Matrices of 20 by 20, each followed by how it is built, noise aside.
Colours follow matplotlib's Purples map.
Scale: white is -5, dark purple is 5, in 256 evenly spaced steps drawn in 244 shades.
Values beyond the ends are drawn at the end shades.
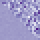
upper triangular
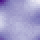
smooth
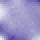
smooth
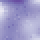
smooth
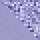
upper triangular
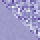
upper triangular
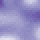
smooth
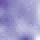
smooth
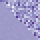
upper triangular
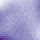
smooth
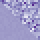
upper triangular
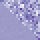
upper triangular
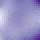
smooth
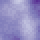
smooth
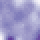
smooth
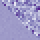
upper triangular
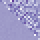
upper triangular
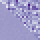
upper triangular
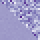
upper triangular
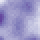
smooth
